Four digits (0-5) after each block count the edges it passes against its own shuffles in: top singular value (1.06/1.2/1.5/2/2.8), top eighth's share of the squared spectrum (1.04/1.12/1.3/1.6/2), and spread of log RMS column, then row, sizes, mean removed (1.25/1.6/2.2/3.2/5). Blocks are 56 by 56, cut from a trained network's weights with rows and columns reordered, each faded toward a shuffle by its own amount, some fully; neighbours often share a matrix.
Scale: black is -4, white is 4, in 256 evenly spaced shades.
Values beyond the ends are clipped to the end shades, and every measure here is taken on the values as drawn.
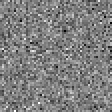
3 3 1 1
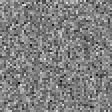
1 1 0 0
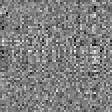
4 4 2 2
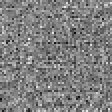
3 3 1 1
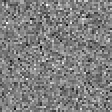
1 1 0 0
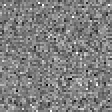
3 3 0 1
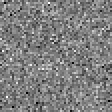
2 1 0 0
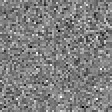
1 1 0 0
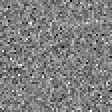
1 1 0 0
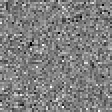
2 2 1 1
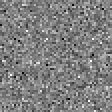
1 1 0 0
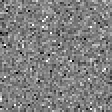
0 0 0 0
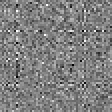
4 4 2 2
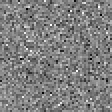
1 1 0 0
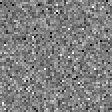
1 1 0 0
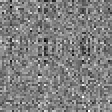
4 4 2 2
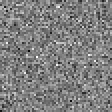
2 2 0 1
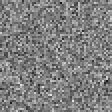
0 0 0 0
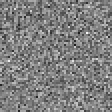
1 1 0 0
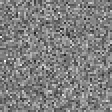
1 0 0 0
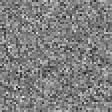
1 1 0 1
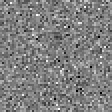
0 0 0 0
